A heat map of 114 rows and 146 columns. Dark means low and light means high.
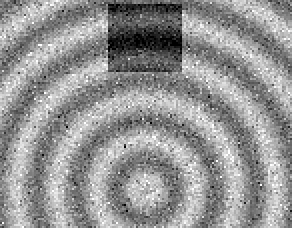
Ninth with the lowest average: top middle. Odd patch: lower, in the top middle. Rings: centred on the bottom middle.
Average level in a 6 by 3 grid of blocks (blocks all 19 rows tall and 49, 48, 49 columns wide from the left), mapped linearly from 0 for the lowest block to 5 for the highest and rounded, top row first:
5 0 5 | 5 0 5 | 5 5 5 | 5 5 5 | 5 5 5 | 5 5 5
